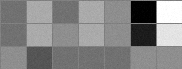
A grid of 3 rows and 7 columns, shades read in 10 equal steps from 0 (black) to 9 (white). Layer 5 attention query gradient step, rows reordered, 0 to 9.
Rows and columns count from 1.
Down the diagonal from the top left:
4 6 4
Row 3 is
5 3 4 4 4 5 5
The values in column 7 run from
5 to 9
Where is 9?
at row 1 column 7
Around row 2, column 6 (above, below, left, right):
0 5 5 8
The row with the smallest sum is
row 3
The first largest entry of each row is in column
7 7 1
